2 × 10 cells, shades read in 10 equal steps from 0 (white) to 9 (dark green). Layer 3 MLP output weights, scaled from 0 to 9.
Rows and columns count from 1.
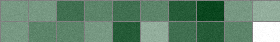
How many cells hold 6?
5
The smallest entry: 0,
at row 2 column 10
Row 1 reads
5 5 7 6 7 6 8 9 5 4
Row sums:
62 55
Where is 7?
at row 1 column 3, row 1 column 5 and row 2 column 7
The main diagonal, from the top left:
5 6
